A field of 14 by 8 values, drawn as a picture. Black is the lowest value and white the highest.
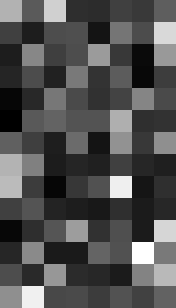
Overall the values sit about 30% of the way up the scale. No overall slope runs across the table. The centre is the calmest part. The ninth with the highest average is the bottom right. Neither half mirrors the other.
